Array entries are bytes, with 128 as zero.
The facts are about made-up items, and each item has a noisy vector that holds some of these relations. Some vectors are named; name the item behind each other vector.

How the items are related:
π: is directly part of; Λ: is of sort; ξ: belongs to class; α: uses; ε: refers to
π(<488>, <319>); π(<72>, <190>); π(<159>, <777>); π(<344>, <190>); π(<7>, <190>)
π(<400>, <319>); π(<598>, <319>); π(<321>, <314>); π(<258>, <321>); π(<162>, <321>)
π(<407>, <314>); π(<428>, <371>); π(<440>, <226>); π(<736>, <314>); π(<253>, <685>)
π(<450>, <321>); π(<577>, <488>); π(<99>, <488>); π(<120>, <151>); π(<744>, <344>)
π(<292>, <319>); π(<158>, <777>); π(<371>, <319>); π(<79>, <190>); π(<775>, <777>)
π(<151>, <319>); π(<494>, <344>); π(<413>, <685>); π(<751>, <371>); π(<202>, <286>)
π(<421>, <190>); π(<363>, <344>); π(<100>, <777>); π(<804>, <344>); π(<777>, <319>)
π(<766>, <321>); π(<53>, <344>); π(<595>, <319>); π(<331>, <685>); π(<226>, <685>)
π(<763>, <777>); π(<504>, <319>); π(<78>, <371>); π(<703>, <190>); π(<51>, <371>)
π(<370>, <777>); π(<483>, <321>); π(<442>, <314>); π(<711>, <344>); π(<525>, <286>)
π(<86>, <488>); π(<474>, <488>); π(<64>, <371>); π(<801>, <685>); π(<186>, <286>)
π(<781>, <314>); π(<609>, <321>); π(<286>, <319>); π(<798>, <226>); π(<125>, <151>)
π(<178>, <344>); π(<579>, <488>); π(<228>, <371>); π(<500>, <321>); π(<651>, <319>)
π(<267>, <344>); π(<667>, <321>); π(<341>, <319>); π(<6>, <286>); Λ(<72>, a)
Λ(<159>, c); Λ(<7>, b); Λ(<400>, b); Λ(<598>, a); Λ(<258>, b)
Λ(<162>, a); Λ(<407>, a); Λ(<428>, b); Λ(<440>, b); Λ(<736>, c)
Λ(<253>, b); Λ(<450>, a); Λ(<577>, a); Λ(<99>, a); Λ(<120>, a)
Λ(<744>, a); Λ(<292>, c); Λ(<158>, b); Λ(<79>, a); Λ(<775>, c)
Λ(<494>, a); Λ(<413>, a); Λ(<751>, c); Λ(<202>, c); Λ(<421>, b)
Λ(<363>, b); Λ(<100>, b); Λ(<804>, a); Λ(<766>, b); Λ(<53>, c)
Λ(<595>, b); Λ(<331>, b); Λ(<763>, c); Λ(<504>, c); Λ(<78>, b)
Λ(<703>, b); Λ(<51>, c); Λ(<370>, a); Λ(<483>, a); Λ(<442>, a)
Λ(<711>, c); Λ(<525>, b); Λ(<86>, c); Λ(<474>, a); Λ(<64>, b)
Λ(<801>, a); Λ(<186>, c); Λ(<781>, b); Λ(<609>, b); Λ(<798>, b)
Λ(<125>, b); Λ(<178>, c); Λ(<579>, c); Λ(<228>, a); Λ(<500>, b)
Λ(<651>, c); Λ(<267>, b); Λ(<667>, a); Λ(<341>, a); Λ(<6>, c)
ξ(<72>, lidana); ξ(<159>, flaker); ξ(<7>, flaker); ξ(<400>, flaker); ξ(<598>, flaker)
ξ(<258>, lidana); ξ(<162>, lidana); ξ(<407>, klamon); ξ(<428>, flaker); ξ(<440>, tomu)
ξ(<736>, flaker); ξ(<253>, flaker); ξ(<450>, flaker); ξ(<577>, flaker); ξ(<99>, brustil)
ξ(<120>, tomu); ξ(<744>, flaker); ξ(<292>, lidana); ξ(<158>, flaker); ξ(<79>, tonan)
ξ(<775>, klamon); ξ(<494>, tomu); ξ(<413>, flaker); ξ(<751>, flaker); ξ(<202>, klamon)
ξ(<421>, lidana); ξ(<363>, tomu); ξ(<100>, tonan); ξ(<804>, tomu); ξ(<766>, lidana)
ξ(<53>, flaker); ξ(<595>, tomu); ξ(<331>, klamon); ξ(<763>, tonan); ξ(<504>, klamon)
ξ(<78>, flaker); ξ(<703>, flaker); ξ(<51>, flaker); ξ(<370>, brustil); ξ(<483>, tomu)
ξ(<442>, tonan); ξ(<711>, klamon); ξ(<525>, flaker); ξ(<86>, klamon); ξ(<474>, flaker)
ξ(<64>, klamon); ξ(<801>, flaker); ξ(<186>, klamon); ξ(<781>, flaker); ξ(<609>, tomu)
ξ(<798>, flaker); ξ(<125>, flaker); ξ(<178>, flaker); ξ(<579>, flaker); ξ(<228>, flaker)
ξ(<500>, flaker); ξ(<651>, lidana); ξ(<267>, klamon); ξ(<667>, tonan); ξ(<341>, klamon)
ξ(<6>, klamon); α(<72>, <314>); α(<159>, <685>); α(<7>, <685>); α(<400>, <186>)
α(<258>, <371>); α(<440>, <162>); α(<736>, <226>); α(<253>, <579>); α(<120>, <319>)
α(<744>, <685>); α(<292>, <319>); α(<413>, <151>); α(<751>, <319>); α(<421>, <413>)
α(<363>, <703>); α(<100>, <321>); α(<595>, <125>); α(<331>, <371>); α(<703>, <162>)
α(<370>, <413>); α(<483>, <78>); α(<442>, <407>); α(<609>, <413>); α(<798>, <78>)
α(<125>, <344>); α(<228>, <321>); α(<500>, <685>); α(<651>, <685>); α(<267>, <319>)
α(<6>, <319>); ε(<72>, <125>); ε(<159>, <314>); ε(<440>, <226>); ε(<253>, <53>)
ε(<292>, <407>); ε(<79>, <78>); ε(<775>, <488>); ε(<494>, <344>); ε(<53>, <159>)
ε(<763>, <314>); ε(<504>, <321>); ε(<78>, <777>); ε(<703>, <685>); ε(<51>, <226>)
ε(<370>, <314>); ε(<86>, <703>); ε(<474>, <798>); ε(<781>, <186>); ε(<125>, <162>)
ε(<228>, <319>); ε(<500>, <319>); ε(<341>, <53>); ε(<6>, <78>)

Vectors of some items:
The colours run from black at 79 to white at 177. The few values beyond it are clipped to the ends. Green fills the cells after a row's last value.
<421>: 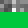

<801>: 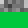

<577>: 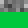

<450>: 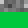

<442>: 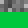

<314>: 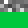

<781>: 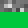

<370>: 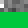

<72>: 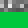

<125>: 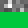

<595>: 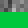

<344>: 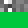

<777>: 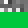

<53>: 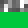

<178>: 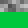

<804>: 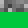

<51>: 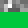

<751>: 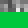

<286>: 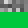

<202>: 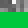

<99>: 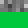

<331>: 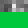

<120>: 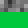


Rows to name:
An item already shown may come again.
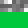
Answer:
<226>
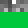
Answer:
<651>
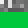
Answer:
<228>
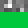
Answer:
<125>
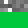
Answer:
<321>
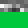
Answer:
<763>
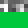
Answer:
<159>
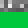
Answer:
<72>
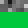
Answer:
<483>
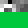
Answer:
<78>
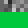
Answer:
<609>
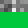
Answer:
<421>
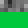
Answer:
<120>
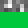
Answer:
<703>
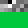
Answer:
<6>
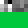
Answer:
<79>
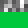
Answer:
<253>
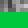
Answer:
<736>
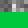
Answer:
<331>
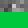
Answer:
<100>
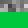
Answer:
<579>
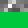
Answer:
<86>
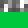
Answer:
<53>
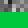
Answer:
<609>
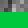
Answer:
<595>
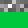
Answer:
<292>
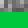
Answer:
<494>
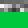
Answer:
<763>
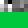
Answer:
<79>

